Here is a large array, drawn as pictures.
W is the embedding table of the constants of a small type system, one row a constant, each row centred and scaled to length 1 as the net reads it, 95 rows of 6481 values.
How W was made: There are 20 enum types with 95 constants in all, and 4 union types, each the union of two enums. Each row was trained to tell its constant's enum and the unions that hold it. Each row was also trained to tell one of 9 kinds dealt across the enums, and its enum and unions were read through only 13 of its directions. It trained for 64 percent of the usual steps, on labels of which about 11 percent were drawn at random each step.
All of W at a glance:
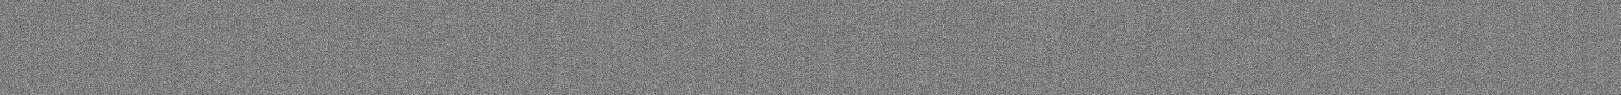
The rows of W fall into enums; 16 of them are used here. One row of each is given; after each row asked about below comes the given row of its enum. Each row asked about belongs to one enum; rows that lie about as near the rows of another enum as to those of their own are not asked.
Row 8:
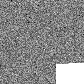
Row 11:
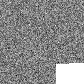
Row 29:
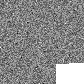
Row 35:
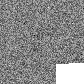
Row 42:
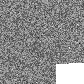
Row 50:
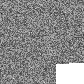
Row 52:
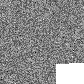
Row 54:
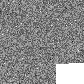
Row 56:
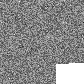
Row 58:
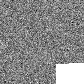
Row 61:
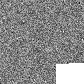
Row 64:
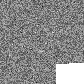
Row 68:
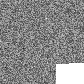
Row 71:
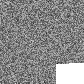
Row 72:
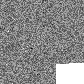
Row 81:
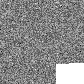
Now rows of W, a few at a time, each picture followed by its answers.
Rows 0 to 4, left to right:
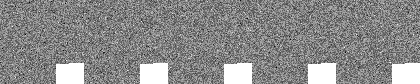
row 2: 72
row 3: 56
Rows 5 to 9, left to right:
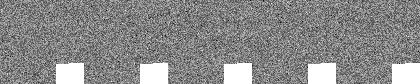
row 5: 68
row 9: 50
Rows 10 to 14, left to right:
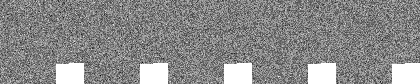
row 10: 56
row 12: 42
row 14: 54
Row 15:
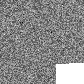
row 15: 29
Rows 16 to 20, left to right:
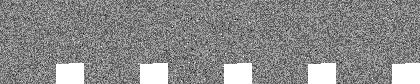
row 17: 54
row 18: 11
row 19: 54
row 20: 29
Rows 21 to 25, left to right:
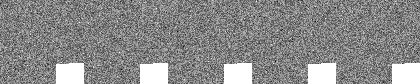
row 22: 29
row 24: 29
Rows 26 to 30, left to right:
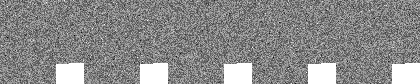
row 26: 42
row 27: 11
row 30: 68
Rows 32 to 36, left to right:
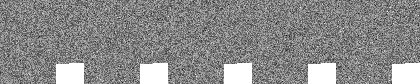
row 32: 50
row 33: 58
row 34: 29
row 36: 8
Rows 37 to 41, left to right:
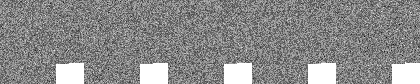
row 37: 58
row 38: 56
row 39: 52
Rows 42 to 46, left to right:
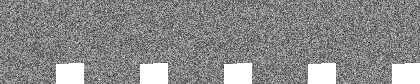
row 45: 68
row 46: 42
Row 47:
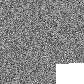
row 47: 58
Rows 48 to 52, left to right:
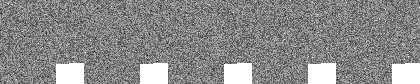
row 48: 50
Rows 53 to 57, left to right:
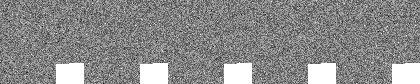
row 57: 71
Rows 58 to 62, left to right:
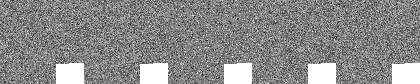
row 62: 58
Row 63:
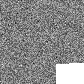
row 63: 50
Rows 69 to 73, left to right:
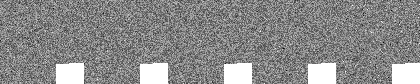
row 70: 54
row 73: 64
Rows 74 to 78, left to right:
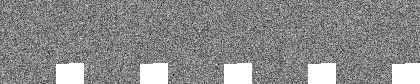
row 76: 42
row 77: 64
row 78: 71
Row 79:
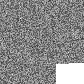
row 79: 42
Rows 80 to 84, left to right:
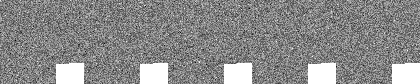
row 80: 50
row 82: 71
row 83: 58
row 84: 56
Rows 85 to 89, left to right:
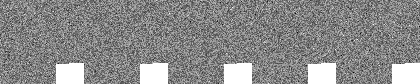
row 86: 56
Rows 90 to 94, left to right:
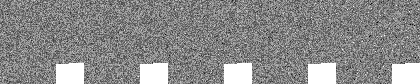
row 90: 54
